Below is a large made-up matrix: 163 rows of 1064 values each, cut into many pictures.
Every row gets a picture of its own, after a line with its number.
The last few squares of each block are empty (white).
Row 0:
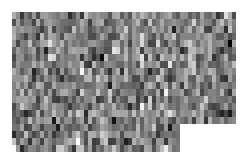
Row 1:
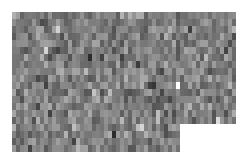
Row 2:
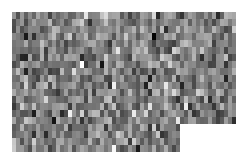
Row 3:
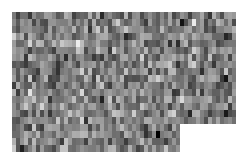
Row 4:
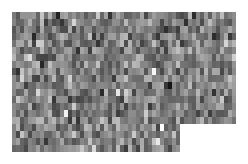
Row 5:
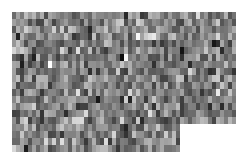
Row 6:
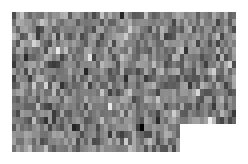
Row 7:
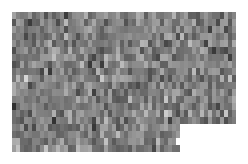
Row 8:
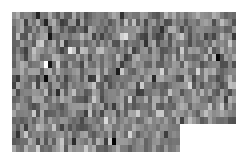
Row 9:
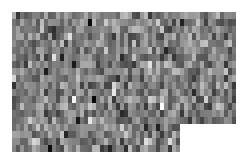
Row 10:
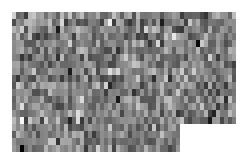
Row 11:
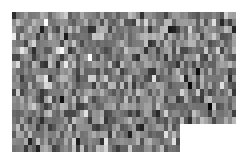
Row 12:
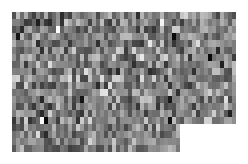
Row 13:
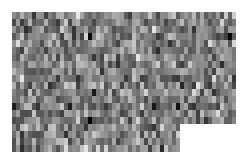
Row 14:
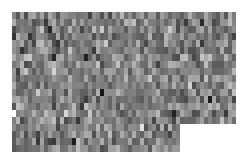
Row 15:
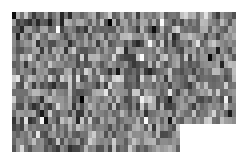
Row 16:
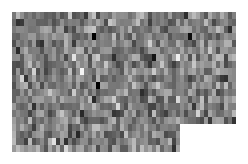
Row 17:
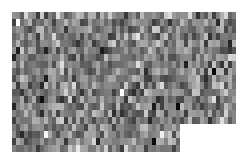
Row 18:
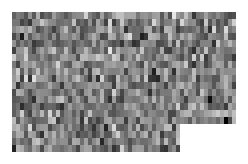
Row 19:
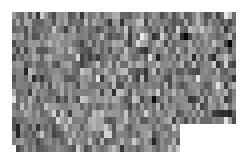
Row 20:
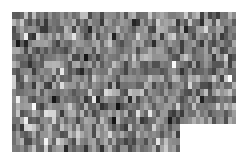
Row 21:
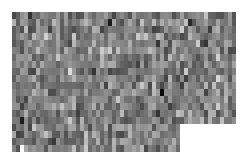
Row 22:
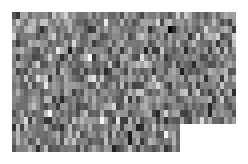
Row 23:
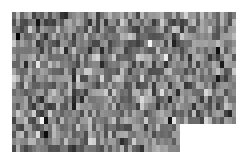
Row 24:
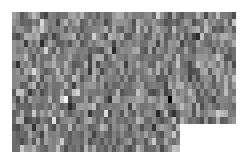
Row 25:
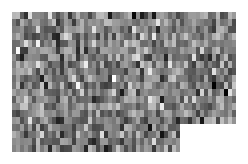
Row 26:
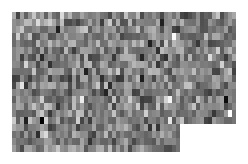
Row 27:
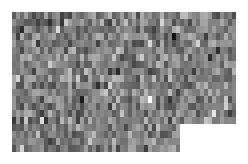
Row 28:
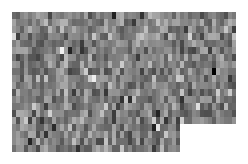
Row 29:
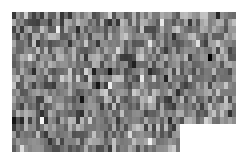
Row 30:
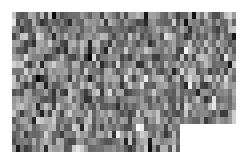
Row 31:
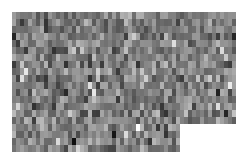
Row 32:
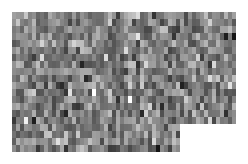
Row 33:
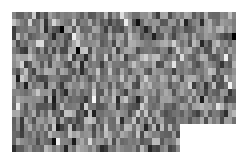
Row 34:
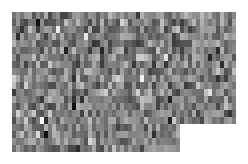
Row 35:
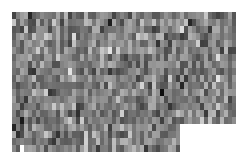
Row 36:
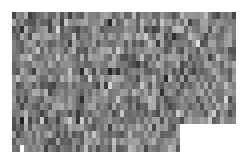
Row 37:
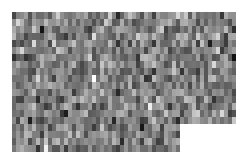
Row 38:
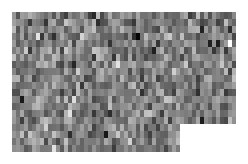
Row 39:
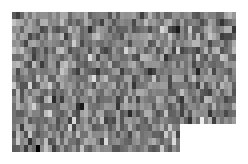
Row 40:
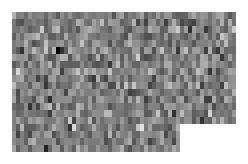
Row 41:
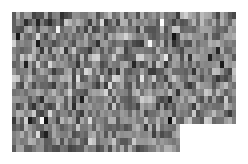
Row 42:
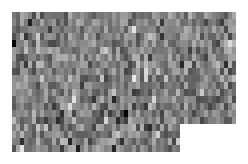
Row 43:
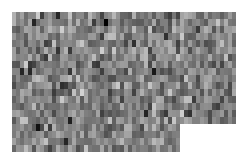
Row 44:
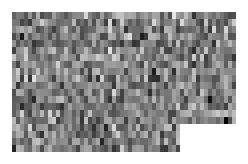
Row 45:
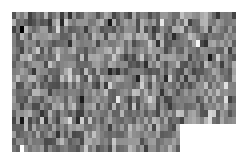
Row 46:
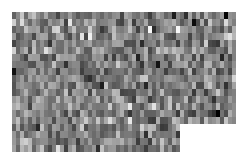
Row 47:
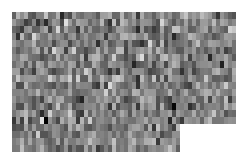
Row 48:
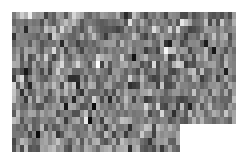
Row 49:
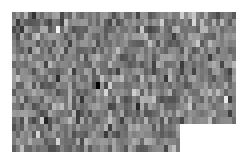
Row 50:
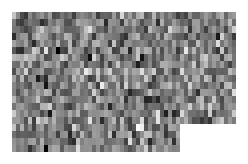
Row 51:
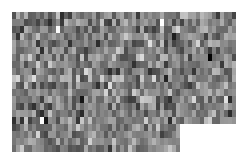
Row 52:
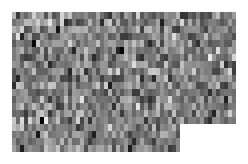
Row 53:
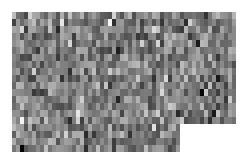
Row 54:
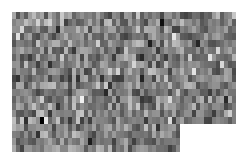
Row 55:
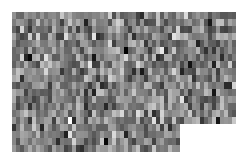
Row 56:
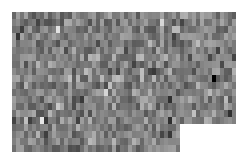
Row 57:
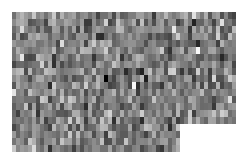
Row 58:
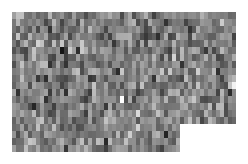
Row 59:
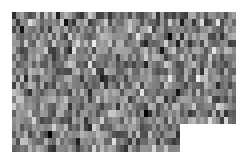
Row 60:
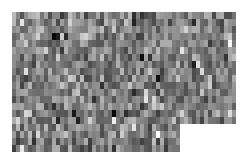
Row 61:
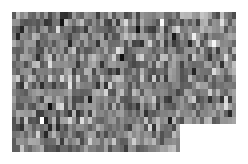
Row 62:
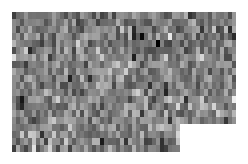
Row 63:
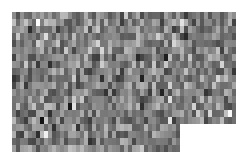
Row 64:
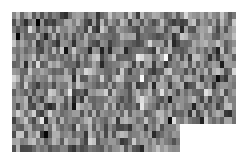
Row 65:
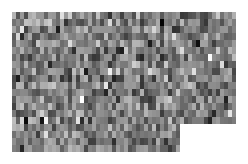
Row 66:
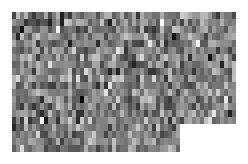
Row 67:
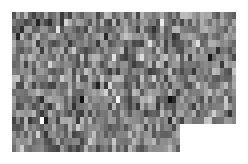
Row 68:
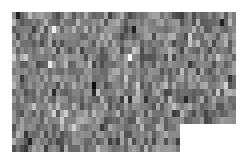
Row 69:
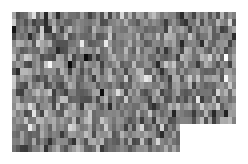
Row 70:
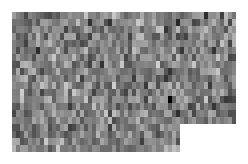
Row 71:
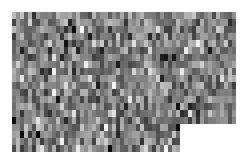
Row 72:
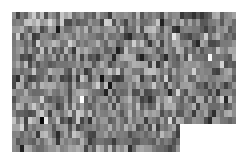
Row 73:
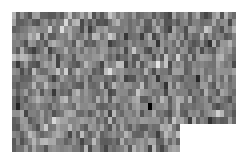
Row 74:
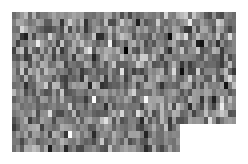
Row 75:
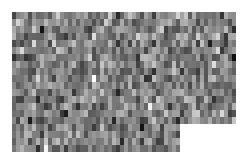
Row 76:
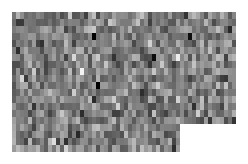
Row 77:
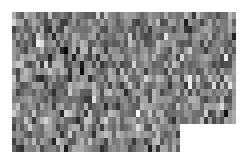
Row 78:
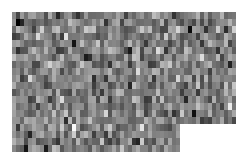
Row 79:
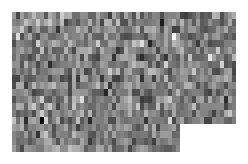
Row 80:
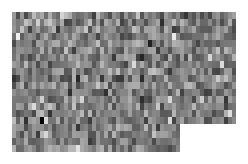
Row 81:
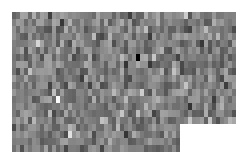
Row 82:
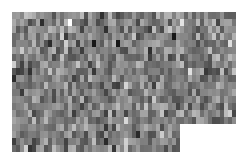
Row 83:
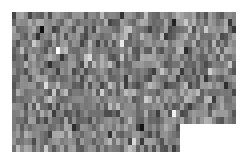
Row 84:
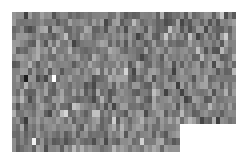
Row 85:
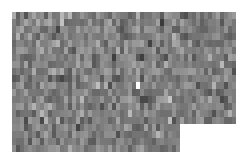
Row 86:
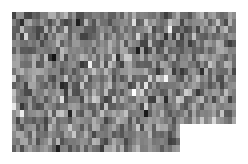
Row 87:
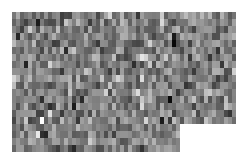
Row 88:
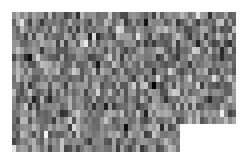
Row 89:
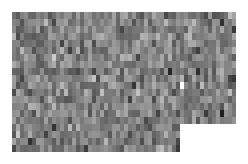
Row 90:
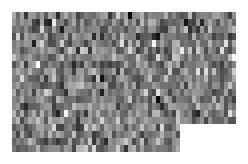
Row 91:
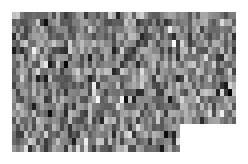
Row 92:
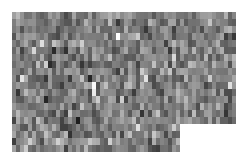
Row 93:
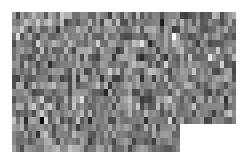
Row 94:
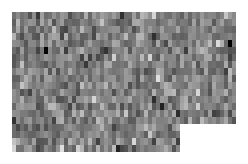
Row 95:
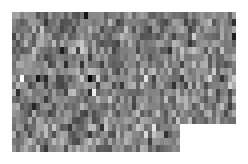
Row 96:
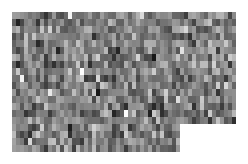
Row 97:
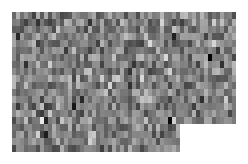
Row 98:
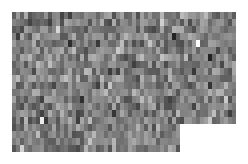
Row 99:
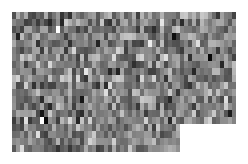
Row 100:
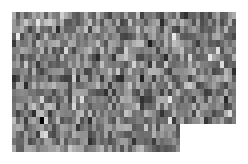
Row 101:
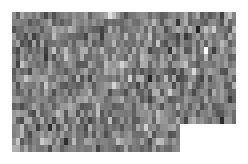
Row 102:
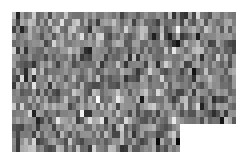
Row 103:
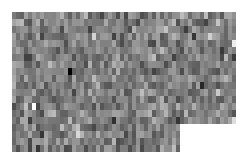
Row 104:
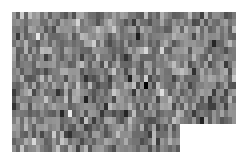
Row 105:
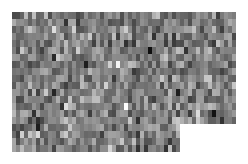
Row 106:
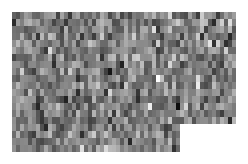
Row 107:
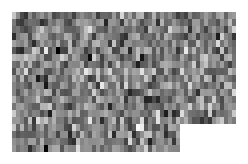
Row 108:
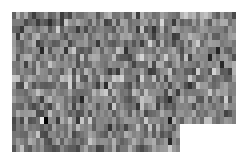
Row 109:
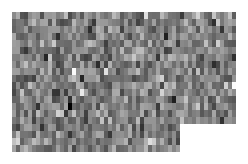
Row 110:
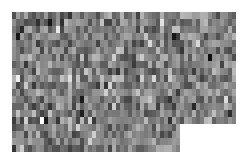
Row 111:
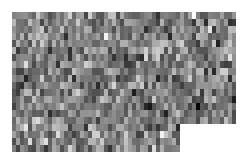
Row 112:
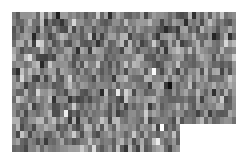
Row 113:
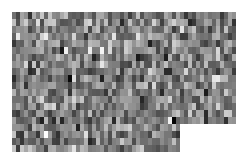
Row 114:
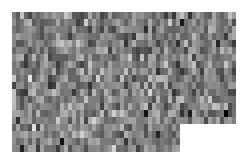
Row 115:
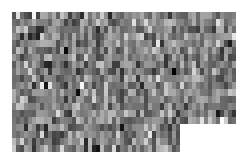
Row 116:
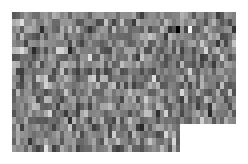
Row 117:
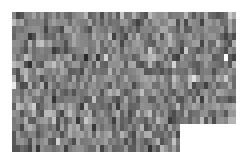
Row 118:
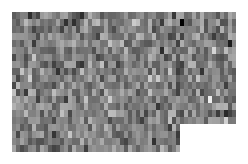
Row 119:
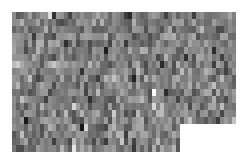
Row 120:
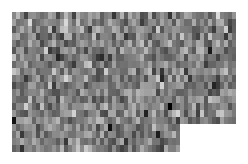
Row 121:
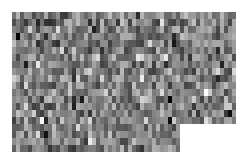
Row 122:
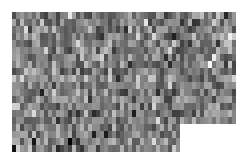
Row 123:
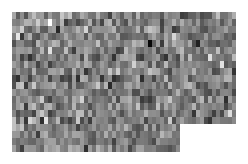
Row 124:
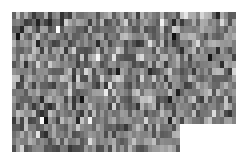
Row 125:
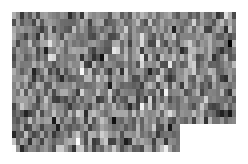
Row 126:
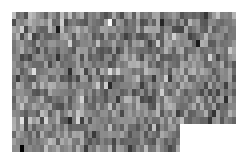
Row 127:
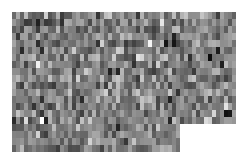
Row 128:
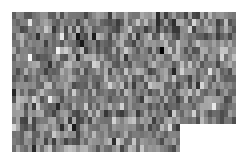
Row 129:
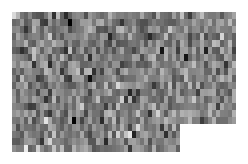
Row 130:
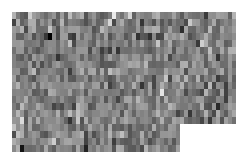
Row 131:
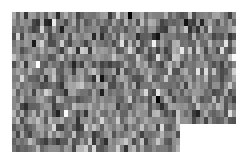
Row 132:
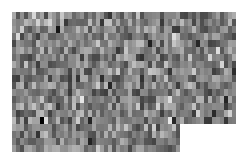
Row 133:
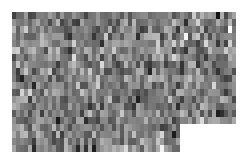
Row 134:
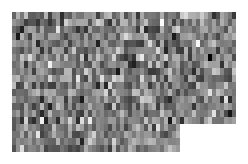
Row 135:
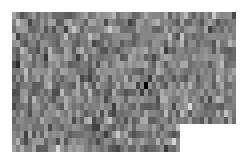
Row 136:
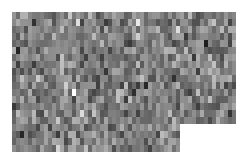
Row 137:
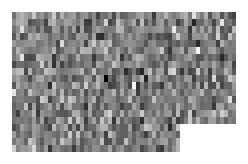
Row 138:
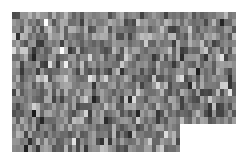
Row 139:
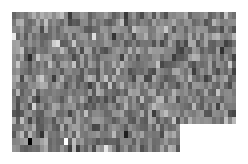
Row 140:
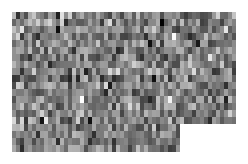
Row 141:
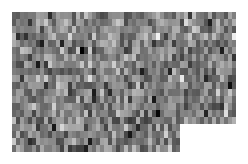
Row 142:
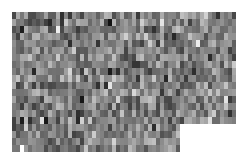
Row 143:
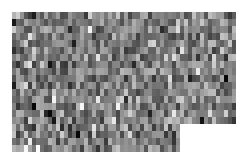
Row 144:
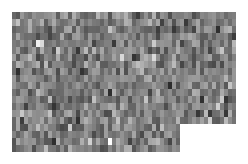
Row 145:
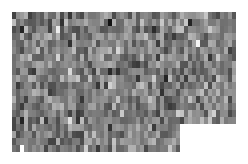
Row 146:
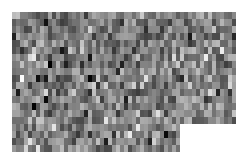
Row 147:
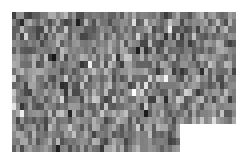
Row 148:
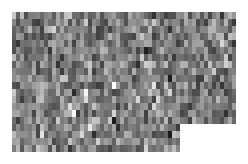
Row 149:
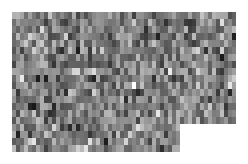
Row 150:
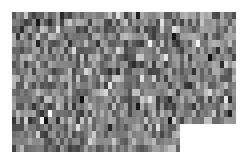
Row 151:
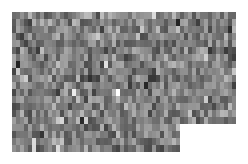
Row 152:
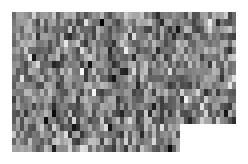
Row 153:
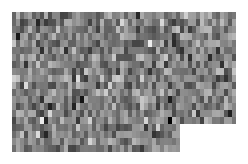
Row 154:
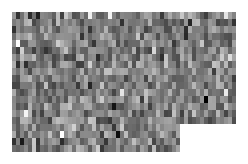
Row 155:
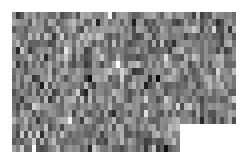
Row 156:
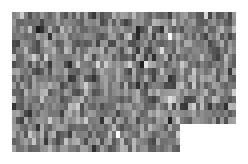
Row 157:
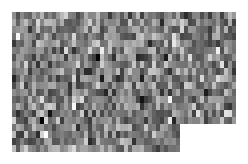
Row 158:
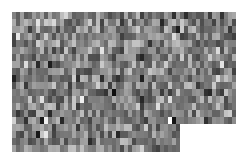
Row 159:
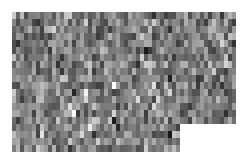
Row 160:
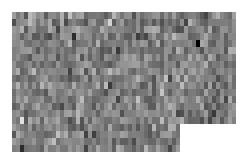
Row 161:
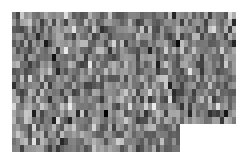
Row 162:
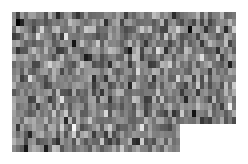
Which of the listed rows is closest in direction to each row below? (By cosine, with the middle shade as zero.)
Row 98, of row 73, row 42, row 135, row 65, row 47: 47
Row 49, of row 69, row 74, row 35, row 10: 35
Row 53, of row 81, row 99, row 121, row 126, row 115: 126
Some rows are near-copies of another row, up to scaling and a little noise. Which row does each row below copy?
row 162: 78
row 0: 125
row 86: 147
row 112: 4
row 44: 18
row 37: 75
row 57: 137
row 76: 16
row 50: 107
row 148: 159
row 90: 131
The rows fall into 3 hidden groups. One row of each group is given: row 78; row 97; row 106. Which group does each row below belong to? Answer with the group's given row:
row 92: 78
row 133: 106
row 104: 106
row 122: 106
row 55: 78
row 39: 78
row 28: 78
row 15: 97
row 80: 97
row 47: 97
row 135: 106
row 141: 78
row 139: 78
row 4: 78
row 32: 78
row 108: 97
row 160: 97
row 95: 78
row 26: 97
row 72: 97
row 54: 97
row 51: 97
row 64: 97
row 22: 78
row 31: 78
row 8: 78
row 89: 78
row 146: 78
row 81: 78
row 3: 106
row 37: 78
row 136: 106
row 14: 78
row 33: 78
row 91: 78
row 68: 78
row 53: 97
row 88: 78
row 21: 97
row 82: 106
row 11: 78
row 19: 106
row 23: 97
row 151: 106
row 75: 78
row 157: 97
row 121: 97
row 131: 78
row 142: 97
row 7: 106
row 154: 106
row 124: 97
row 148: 106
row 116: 78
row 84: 78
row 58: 78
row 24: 106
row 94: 106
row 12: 97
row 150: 97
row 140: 97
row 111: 106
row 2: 106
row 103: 78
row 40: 78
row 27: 97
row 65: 97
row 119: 78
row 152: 78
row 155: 106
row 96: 78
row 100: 97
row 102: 106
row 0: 106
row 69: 78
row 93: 97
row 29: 97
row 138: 78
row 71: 106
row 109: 106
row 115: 106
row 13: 106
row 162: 78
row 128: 78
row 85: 97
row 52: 97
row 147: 106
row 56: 97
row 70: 106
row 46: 106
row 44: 106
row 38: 106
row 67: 97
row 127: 97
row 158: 97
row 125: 106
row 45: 97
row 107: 78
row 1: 78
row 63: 97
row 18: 106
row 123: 97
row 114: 106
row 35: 97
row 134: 97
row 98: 97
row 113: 97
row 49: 97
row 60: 106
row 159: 106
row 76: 78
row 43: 106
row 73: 106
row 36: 97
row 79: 97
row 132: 97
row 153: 97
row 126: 97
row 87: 97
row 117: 78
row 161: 106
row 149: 78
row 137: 78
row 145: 97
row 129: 78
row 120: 106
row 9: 106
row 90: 78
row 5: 78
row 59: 106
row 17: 106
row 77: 78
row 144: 78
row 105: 106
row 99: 97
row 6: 78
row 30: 78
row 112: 78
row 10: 97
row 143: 78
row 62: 106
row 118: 106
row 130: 97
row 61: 97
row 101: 106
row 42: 106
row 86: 106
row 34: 97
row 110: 97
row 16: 78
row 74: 78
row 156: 106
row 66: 97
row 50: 78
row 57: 78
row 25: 106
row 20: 78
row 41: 97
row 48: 106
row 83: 78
